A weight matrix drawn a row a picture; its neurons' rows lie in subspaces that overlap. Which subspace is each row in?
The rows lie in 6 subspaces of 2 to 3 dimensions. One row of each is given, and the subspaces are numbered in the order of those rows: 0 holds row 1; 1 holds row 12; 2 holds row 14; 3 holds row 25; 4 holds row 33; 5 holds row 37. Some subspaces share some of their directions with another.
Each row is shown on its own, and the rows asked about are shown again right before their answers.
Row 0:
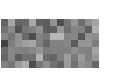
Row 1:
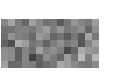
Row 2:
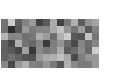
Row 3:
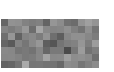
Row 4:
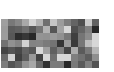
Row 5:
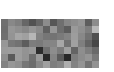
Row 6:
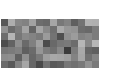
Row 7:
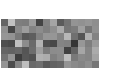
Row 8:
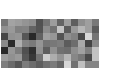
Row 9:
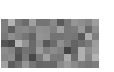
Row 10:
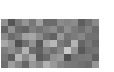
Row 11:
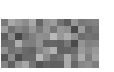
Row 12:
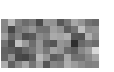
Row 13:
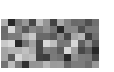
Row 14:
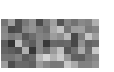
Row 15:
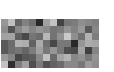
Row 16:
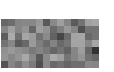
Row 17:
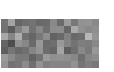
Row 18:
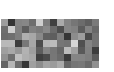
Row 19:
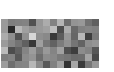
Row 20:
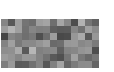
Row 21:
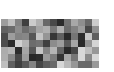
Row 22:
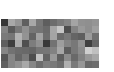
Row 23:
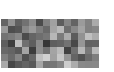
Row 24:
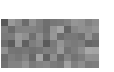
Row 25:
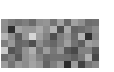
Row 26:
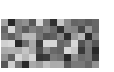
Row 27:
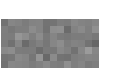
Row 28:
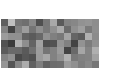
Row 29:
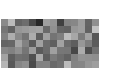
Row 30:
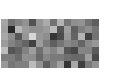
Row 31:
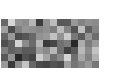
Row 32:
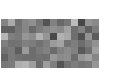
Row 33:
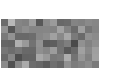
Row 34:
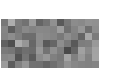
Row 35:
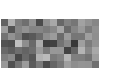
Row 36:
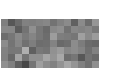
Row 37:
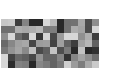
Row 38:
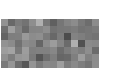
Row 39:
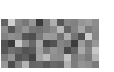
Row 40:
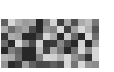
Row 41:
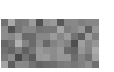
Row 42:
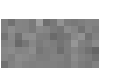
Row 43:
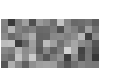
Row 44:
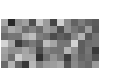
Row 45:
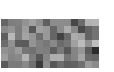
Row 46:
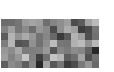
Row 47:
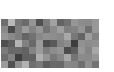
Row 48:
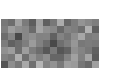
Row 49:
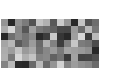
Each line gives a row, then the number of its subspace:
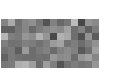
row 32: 2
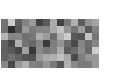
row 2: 2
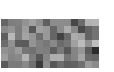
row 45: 1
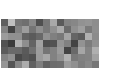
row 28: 4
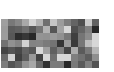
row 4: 5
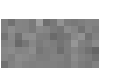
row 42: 1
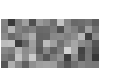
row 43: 0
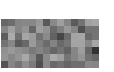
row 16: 1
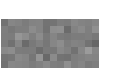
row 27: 5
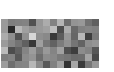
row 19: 3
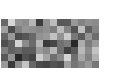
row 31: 4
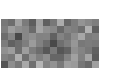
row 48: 1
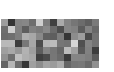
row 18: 0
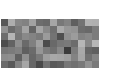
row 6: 1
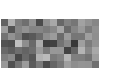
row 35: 2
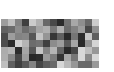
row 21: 0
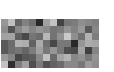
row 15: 5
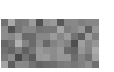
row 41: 1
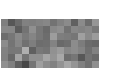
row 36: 2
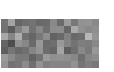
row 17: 4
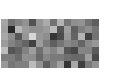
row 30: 3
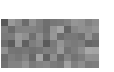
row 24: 5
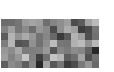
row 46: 1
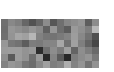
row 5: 5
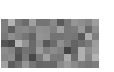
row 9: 0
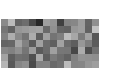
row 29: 5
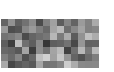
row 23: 2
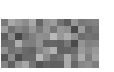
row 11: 4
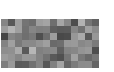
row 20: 2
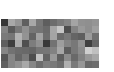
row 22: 5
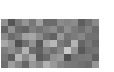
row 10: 2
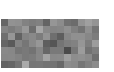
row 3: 1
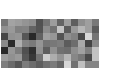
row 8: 3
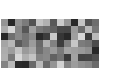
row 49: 2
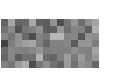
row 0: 3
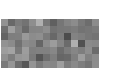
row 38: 0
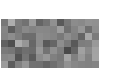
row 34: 0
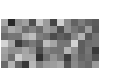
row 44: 3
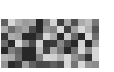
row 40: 3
